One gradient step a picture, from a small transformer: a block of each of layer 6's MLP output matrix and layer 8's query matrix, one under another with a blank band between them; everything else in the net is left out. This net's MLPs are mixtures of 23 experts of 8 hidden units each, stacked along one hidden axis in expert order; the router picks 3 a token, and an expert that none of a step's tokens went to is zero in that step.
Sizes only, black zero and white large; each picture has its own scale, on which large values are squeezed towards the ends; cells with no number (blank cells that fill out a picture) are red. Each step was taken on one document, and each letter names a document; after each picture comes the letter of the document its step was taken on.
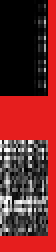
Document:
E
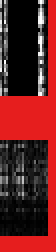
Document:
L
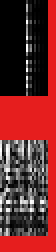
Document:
E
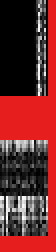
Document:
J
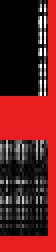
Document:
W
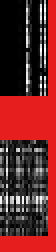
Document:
W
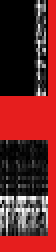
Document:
J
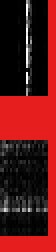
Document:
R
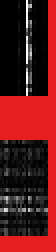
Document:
R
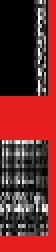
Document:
J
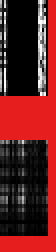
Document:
L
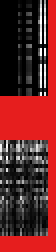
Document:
W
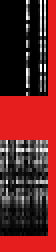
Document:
W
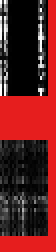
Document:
L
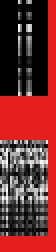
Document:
W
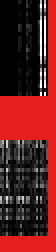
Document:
W
